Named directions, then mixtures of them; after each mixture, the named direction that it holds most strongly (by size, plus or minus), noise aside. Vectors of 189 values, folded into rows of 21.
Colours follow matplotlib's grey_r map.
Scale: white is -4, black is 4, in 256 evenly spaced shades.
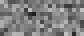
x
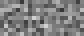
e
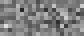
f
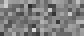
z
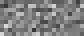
z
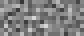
e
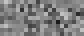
f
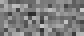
x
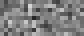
e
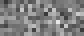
f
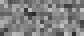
x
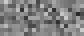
f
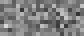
f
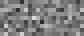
e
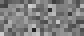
z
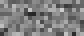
x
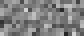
x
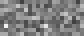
e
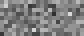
z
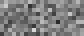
z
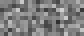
e
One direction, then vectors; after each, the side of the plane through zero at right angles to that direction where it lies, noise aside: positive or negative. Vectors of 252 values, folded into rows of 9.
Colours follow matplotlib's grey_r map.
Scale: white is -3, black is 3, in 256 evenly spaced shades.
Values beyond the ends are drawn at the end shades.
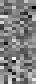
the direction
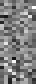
negative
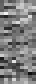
negative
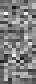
negative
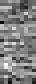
negative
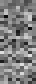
negative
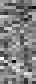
positive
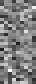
negative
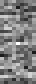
positive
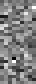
negative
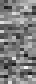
positive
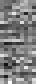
positive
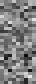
positive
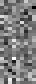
positive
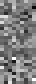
positive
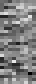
negative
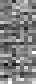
positive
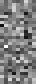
positive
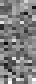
positive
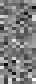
positive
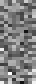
positive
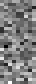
positive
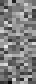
negative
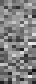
negative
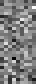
negative
